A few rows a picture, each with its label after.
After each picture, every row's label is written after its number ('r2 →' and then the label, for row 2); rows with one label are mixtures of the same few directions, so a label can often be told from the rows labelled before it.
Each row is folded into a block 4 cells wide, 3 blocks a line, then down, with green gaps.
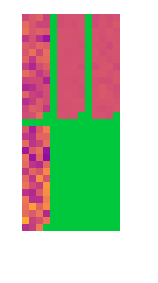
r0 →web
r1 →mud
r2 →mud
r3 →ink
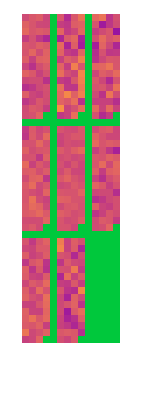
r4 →web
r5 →ink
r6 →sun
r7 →mud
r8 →web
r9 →web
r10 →ink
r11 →mud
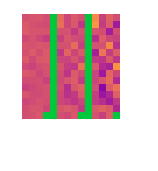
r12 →web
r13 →mud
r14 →mud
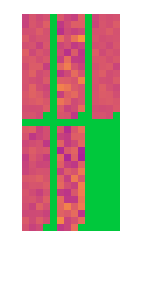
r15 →mud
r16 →web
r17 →mud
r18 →sun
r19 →ink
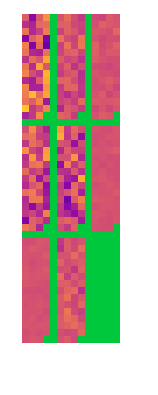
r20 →ink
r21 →ink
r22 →sun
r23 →ink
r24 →mud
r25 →web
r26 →sun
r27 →mud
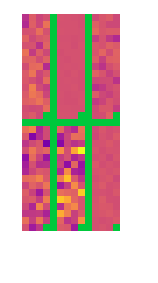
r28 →mud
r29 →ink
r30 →web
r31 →sun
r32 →web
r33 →mud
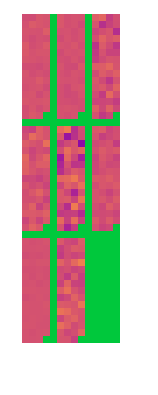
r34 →sun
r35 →mud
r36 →sun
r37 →sun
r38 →sun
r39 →sun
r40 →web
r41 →web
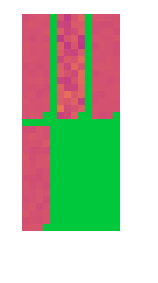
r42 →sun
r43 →ink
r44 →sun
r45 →sun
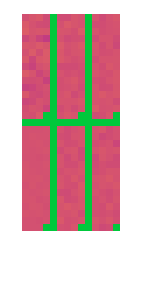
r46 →web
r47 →sun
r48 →ink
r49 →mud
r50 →ink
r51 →sun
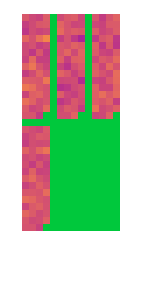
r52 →web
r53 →web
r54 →ink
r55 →web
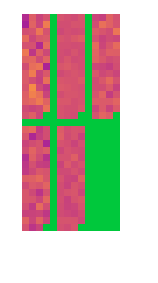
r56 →mud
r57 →web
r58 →sun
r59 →sun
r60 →mud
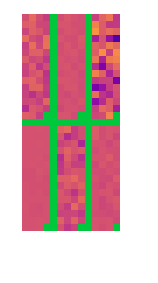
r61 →ink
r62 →ink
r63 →web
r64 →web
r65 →sun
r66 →mud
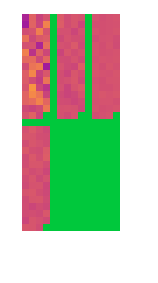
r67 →mud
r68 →mud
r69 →ink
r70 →ink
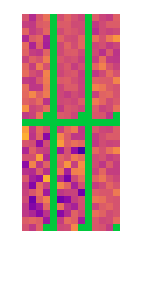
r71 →ink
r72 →ink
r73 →web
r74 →mud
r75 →web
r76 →web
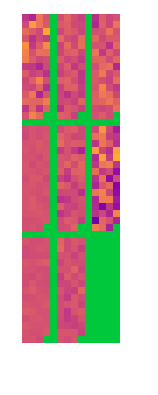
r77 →sun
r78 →ink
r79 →mud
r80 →mud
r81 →web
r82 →ink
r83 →web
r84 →mud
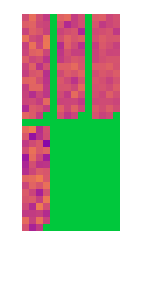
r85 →ink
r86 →sun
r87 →sun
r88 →sun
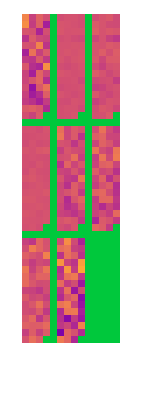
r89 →mud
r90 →web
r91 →web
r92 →web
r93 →mud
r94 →ink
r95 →sun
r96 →ink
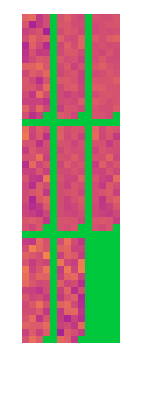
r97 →sun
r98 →ink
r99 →web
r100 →mud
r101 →mud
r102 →mud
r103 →sun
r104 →ink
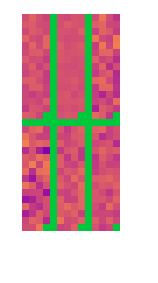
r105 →ink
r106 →sun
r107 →ink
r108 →web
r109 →ink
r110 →sun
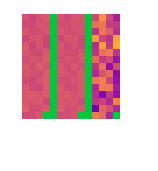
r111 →ink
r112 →ink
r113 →ink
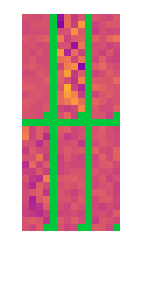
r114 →web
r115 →mud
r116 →web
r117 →mud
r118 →sun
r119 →ink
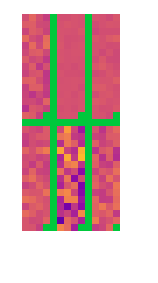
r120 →ink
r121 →sun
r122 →web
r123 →web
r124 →ink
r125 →ink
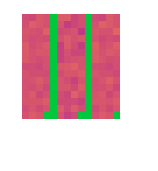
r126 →sun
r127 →sun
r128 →sun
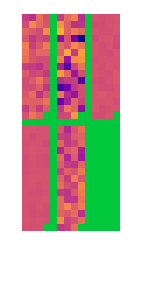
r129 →sun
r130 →web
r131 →ink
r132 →sun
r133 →ink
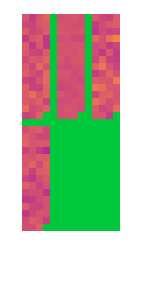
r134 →ink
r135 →web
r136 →web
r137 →web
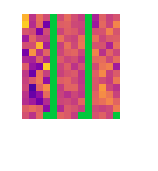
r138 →mud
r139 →ink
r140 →mud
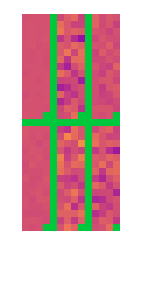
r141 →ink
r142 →web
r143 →mud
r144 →mud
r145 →sun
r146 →web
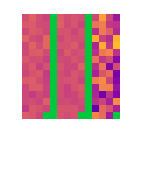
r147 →ink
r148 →mud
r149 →ink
